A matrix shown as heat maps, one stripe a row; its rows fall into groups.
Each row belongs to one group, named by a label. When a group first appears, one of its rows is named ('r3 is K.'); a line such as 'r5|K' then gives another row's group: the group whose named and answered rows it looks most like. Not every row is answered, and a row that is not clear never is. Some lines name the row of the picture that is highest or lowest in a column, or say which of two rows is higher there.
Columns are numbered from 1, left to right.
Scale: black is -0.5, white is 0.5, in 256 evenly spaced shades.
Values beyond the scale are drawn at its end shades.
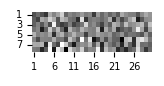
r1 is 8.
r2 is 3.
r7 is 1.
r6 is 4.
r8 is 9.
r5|9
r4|9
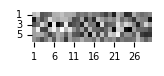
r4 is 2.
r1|2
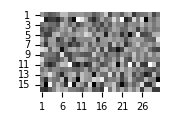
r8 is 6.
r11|8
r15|3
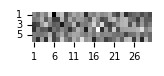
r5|9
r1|9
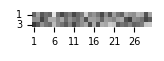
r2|2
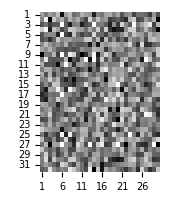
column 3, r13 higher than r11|Yes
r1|9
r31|4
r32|3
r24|6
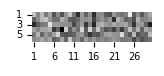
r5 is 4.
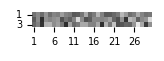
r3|9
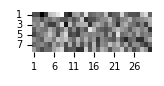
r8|8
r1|8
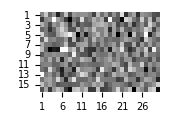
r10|9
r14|1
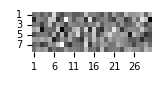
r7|8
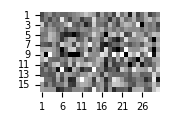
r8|6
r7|4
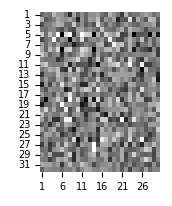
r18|3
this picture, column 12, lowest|18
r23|8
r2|8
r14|1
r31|9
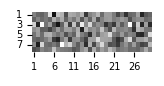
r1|9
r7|3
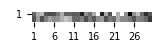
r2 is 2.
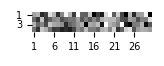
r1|1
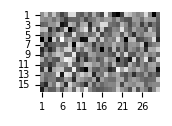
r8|8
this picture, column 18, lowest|12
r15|3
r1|6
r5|1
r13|9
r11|8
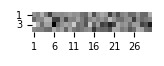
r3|6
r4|4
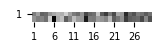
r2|9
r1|2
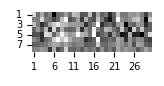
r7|2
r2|6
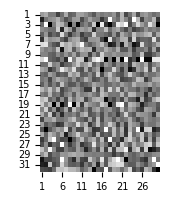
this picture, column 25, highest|24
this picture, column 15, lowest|3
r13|3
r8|9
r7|2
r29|2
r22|3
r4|9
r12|1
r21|6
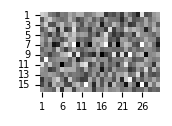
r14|3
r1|2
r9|8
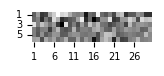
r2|4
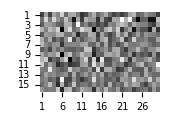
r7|6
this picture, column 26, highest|11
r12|3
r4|9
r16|9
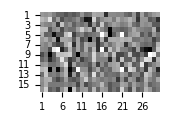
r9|8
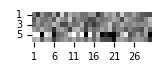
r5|6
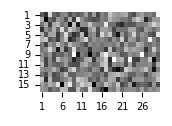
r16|4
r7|3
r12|6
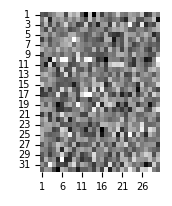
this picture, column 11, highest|17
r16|8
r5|6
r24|4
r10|4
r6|2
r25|8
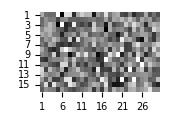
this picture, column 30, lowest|15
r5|6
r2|4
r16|4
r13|6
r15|6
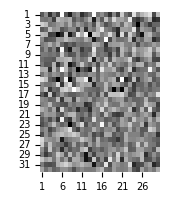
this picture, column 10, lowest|12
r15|9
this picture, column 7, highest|14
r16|2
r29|3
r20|8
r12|8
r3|2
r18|9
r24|8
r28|6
